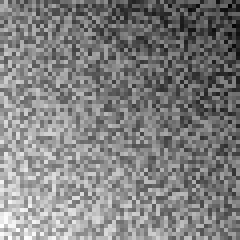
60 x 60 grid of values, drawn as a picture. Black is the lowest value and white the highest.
Neither half mirrors the other. On average the colour sits 50% of the way up the scale. The top right is the ninth with the lowest average. There are no regular stripes. No row or column stands out. The field climbs toward the bottom left. The grain is fine, like static. The ninth with the highest average is the bottom left.
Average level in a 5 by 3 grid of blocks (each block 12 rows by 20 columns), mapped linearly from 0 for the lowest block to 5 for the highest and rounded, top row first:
2 1 0
3 2 1
4 2 1
4 3 2
5 4 2
